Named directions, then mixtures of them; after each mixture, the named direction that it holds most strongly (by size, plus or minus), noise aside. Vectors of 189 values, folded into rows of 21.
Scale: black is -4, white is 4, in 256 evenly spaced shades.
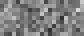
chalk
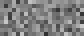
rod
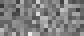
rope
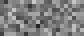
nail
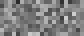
chalk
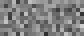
rod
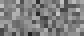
rope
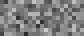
nail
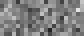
chalk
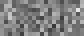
chalk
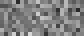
rope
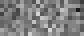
rope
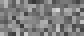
rod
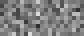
rope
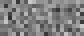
rod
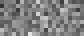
rope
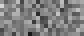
rope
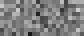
rope
